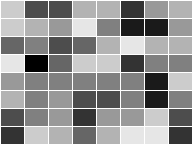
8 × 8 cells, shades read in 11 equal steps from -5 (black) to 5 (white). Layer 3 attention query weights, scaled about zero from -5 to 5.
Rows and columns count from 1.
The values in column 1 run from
-3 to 4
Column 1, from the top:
3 3 -1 4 1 2 -2 -3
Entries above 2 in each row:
1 2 1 3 1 0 1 3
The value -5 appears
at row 4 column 2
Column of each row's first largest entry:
1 4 6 1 8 1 7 6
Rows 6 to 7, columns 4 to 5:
-2 -2 / -3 1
